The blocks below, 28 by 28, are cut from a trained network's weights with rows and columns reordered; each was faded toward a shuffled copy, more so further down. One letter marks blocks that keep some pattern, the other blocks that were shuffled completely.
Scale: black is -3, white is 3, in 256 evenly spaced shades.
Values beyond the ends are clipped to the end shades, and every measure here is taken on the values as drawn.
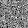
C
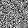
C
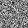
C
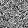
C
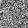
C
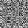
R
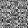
R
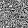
C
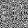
R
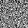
R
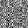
R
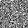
C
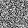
C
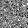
C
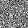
C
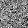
C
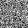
C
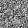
C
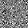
R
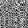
R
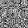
R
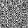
R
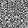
R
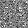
C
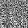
R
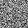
C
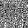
R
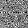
R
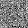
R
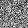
C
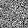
R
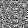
R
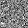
R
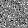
C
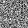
C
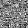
R
